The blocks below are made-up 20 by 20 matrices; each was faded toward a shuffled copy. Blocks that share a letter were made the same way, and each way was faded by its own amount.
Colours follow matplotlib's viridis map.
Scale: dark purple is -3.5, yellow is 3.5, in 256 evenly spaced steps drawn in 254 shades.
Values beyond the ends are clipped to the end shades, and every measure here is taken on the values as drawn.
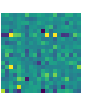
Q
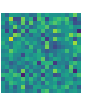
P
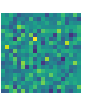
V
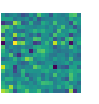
P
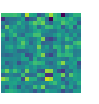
P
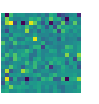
Q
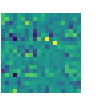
Q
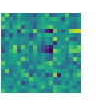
P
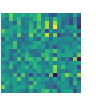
P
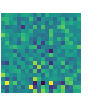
P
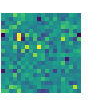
V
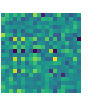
P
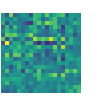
P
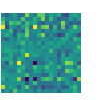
Q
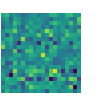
V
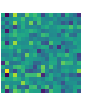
P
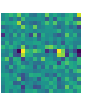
P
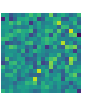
V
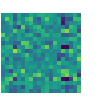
P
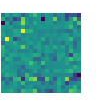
Q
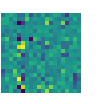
Q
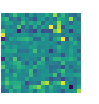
Q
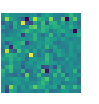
Q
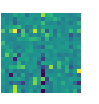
Q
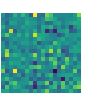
Q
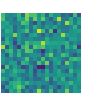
V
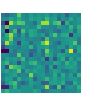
Q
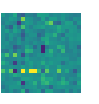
Q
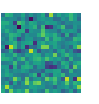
V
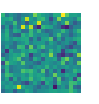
V
